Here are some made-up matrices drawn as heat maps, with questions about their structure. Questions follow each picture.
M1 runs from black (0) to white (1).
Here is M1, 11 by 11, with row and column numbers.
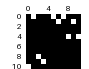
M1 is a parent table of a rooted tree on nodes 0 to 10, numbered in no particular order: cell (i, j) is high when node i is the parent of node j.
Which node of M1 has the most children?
0
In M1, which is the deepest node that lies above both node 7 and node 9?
0
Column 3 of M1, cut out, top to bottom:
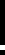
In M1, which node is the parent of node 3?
9
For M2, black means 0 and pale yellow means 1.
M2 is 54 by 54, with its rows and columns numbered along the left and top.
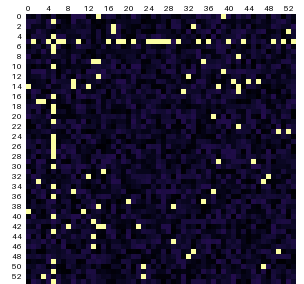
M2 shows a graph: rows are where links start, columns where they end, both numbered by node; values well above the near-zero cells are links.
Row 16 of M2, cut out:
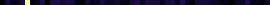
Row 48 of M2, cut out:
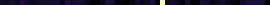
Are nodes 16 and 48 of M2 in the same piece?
no
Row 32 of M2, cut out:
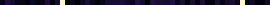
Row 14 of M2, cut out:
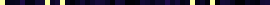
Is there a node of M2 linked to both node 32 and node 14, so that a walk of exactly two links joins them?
yes
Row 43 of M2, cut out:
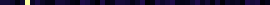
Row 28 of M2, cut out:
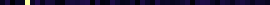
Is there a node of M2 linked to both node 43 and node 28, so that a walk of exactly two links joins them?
yes
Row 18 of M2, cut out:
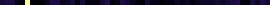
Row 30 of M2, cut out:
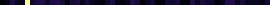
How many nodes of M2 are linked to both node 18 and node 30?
1
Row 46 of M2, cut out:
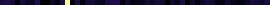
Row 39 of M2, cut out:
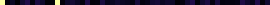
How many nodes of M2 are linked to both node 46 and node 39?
0
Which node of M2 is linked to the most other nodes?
node 5
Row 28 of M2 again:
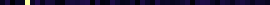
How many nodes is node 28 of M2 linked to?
1
